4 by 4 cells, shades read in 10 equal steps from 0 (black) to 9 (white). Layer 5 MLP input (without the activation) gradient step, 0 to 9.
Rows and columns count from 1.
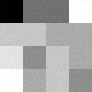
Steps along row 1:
up same up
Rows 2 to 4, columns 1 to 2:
7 7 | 8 5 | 9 6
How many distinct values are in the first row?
3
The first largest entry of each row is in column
4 1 1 1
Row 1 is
0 4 4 9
